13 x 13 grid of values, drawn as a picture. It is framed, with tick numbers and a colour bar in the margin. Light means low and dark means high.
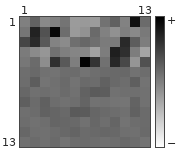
Mirror symmetry: none. Slope: none. Seam: horizontal, 40% of the way down, the bottom part calmer. Histogram: skewed, a long tail of high values. Average level on the scale: 60%.
